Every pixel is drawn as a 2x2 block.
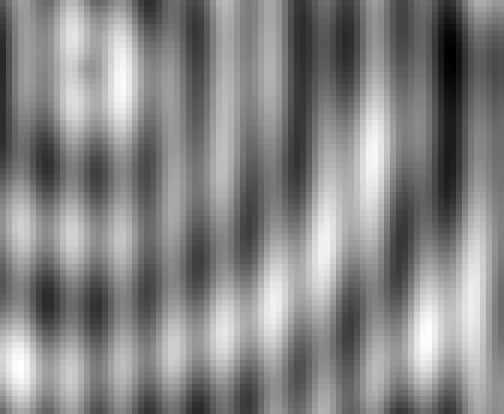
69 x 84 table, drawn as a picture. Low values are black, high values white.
Rings: centred on the top left. Ninth with the lowest average: top right. Mirror symmetry: none. Lone odd cells: none. Average level on the scale: 50%. Stripes: upright, repeating 10 times.
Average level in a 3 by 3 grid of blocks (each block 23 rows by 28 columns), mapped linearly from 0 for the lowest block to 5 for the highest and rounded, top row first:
520 | 333 | 355
